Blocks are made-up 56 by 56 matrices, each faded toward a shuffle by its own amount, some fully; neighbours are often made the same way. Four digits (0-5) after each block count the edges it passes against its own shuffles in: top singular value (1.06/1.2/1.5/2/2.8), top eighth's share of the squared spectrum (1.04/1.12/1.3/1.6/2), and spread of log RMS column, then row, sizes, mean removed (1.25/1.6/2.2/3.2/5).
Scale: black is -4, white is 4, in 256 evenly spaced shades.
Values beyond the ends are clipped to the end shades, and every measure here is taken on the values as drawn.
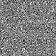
3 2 1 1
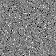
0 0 0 0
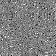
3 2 0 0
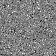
0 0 0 0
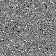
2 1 0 0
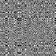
4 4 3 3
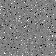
1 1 1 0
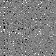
3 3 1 1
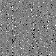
3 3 2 0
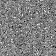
1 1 0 0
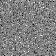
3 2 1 0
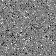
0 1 0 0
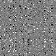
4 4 2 1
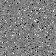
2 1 0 0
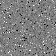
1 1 0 0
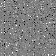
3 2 1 0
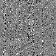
1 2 3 0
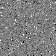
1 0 1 0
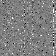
3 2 2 0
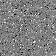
0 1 0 0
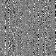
2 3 3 0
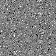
1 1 1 0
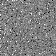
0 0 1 0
